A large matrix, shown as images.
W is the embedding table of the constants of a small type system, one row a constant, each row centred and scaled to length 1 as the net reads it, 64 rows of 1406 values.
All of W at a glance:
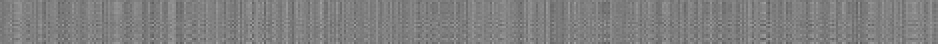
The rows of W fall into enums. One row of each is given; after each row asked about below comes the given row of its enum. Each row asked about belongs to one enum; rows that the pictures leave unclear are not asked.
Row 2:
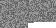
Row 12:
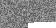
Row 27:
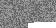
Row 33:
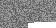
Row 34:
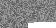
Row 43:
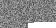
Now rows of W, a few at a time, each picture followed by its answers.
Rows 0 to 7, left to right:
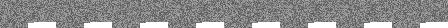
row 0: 34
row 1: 33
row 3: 27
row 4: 12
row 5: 27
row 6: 27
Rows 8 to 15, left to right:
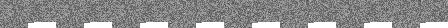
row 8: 27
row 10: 27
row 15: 2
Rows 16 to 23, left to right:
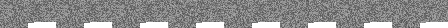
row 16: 27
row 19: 12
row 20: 27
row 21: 2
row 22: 27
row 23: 34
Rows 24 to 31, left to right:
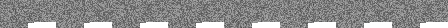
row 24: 33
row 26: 27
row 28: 34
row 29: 43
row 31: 27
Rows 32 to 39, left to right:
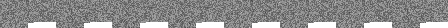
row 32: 2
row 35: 34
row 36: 2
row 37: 2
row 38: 2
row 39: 33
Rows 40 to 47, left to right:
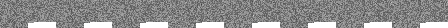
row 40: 34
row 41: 33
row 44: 2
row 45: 33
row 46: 2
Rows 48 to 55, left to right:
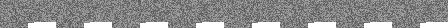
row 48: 33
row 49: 34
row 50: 2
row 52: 43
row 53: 27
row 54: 33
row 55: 27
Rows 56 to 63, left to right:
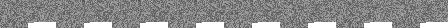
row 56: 34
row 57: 2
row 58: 2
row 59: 2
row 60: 2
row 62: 34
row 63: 27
